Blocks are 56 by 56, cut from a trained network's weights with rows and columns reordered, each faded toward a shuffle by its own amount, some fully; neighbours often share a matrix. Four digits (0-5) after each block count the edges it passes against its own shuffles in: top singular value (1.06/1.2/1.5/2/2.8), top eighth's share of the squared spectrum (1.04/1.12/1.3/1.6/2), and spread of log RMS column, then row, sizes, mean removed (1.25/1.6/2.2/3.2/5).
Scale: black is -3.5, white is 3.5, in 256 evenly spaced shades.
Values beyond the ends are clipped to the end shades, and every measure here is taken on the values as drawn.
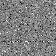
2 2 0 1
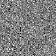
2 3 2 0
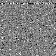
3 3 1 1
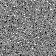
0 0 0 0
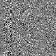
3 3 3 0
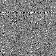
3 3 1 1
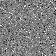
0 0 0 0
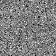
1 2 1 0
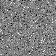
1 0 0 0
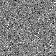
1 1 1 0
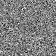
1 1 0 0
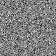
0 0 0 0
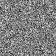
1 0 0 0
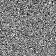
0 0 0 0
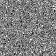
0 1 0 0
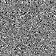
2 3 0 2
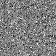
0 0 0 0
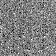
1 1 0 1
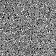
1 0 0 0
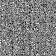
1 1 0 0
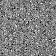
1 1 0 0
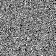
1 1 0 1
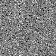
0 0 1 0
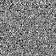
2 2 0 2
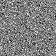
1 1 0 1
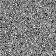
1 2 0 0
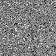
1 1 0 1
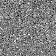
0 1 0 1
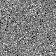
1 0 0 0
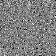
2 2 0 2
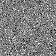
1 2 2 0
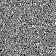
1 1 0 0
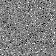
0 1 0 0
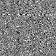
2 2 1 1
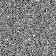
1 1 0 1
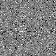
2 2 1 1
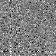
2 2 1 1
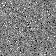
0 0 0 0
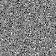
1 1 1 0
